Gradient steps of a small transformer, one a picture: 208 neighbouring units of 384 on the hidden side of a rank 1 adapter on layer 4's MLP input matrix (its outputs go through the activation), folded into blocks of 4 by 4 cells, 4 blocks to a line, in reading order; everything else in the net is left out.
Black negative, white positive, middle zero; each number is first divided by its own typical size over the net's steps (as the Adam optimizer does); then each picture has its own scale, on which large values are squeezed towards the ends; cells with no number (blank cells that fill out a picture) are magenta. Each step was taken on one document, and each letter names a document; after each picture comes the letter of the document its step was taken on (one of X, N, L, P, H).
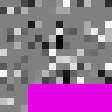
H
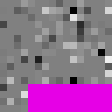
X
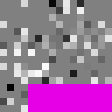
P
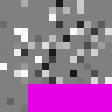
P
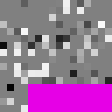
P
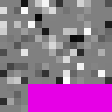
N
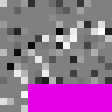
P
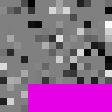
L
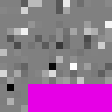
H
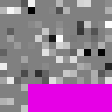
L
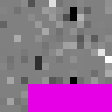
X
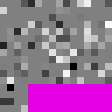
H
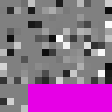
L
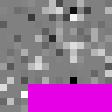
X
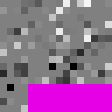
H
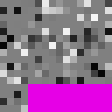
N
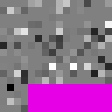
H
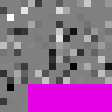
H
